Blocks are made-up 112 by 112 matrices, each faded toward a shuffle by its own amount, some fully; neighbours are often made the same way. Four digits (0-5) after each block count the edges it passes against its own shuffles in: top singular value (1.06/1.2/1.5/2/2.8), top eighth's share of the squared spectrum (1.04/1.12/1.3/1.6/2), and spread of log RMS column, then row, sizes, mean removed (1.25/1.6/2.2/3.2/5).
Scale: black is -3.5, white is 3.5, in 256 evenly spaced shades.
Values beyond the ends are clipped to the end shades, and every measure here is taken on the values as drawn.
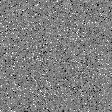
2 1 0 0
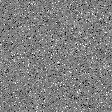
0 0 0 0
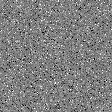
2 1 0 0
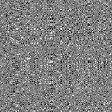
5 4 3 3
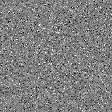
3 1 0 0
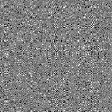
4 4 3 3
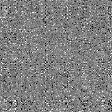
4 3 2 2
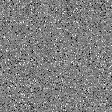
3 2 0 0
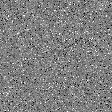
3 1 0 0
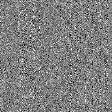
1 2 3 0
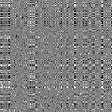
5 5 4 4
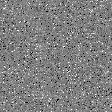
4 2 1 1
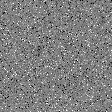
0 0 0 0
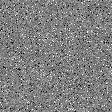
1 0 0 0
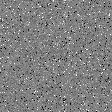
0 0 0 0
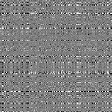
5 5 3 4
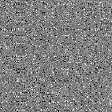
4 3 1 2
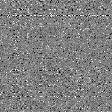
4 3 2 3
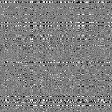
5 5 2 4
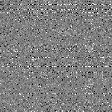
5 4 2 3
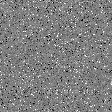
2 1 0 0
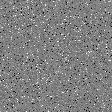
0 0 0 0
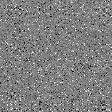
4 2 1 1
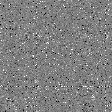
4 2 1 1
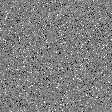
1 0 0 0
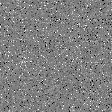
2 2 1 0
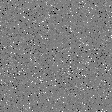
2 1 0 0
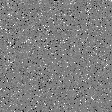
2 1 0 1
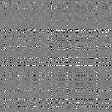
5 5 3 4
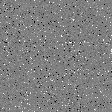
2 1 0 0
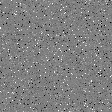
1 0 0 0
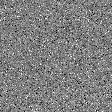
0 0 0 0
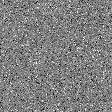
0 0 0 0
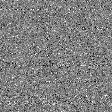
2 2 0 2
